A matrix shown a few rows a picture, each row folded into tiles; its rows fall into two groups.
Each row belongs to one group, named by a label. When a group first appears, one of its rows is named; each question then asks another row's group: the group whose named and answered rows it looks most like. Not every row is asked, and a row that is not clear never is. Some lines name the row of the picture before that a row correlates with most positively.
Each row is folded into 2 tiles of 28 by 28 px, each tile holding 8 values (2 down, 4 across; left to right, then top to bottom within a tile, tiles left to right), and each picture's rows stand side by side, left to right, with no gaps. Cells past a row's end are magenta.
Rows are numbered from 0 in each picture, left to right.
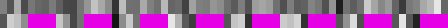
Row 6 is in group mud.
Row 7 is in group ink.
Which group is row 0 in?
mud
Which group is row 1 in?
ink
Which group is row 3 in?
ink
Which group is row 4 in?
mud
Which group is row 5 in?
mud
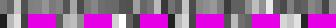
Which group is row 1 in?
mud
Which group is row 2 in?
ink
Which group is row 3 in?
mud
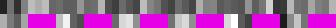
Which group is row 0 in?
ink
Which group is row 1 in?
ink
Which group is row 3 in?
mud
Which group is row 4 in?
ink
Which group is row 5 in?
mud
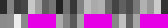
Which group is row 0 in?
mud
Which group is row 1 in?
ink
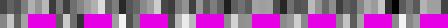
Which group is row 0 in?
ink
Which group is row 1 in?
ink
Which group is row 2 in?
ink
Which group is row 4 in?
ink
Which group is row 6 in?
ink
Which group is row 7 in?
ink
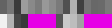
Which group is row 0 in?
ink
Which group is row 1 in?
mud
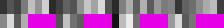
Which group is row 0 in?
ink
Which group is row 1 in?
ink
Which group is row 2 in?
mud
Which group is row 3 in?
ink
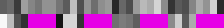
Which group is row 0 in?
ink
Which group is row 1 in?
mud
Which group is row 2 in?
ink
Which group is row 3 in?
ink
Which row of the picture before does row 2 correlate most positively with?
1
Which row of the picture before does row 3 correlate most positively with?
0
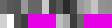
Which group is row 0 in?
ink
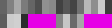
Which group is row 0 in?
mud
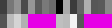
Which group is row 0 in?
mud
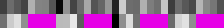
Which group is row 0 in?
mud
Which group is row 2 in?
mud
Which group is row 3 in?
mud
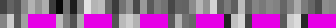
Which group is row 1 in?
ink
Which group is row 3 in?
ink
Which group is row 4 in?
mud
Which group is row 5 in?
mud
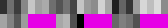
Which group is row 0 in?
ink
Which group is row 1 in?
ink
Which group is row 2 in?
ink
